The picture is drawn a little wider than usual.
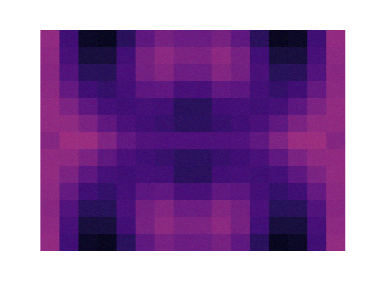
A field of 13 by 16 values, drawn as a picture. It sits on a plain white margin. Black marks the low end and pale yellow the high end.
There is no overall slope. The centre is the smoothest part. Its left and right halves mirror each other, and so do its top and bottom.
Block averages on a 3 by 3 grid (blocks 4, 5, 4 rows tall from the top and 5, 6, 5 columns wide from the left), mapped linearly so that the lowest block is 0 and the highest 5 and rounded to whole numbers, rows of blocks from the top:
1 5 1
5 0 5
1 5 1
